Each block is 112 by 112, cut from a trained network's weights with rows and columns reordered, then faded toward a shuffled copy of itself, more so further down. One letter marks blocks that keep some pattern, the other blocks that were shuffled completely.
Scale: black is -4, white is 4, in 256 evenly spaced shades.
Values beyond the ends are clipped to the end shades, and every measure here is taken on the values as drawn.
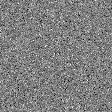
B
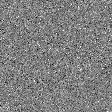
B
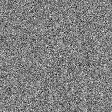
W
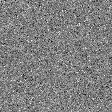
B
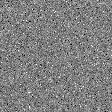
B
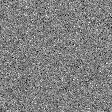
B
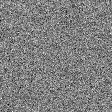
B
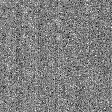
W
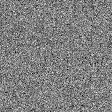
W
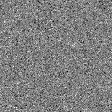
W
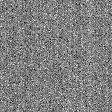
W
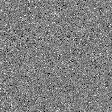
W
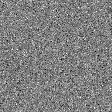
B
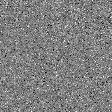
W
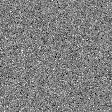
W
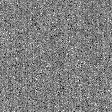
W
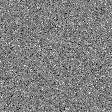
B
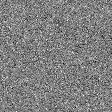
B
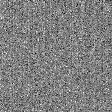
W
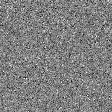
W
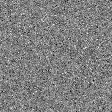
B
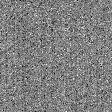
W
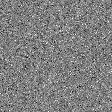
B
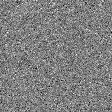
B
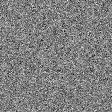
W
